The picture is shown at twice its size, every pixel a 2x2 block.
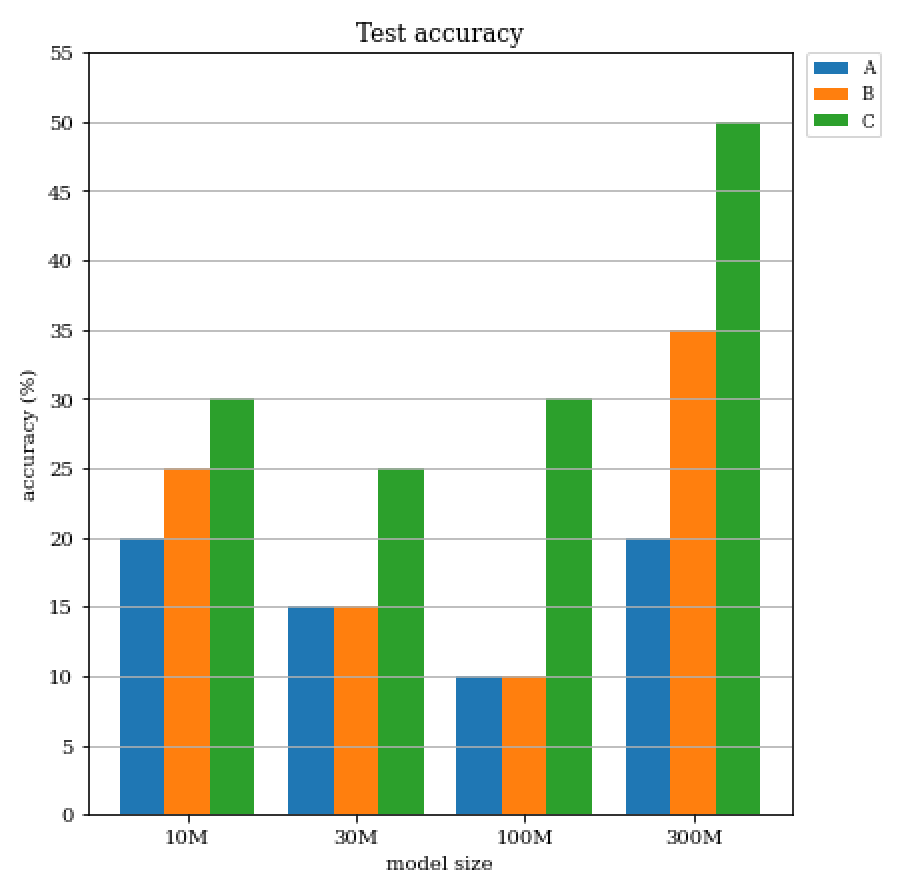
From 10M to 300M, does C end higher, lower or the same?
higher
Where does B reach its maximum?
300M
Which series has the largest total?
C
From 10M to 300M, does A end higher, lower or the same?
the same
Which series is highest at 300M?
C
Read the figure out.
Title: Test accuracy
x-axis: model size, ticks 10M 30M 100M 300M
y-axis: accuracy (%), ticks 0 5 10 15 20 25 30 35 40 45 50 55
Legend: A, B, C
Values:
A: 20 15 10 20
B: 25 15 10 35
C: 30 25 30 50
